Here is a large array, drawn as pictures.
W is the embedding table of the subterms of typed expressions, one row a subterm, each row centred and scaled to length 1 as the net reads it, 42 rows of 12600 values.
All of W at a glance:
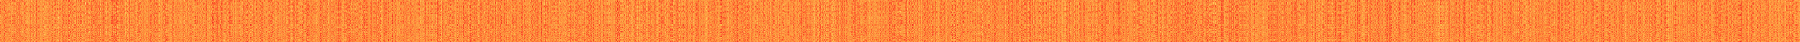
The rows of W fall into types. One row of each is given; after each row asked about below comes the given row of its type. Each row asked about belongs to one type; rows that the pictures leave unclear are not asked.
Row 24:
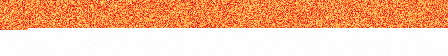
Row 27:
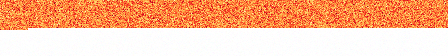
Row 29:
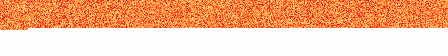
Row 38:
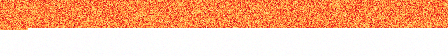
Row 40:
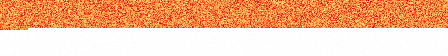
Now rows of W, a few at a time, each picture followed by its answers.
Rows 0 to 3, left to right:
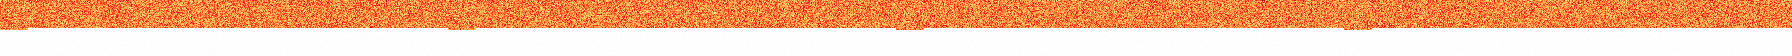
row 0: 38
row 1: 38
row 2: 40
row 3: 29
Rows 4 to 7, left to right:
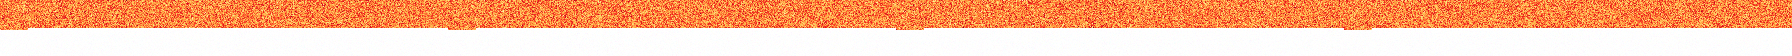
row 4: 29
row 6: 24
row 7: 24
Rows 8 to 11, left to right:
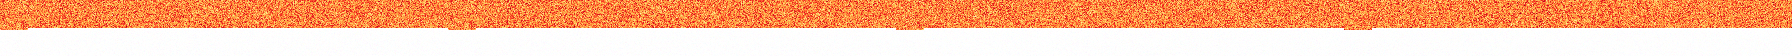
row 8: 29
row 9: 29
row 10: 38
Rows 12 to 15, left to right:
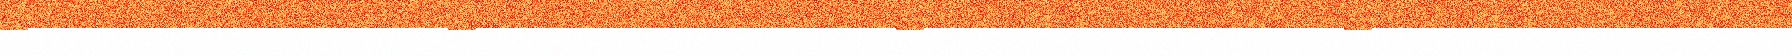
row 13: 29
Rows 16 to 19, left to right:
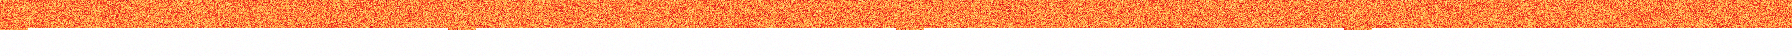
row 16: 38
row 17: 27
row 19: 24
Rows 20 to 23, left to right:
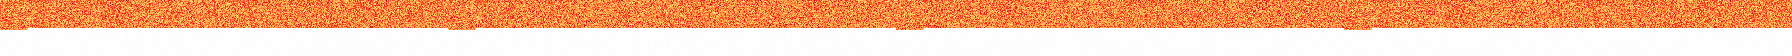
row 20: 38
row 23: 38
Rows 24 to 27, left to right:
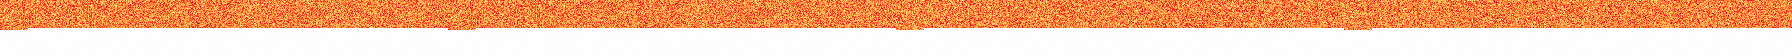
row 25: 24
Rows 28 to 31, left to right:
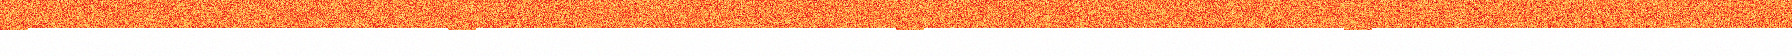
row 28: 24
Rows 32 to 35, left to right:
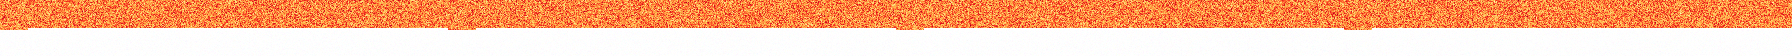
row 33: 40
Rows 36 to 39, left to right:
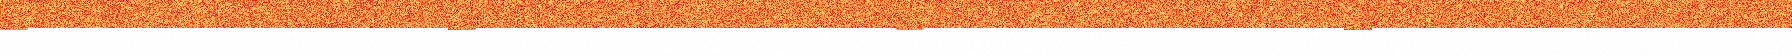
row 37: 24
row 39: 40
